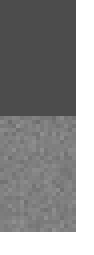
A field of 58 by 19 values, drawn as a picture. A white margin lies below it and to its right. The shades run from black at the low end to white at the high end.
The table splits into 2 rows of 1 panel. Panel 1,1: low, flat. Panel 2,1: middling, fine-grained, faint in contrast.
